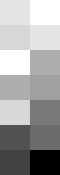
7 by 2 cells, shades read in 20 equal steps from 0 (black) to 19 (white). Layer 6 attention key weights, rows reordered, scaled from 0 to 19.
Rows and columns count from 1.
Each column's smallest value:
5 0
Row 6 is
6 8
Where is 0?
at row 7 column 2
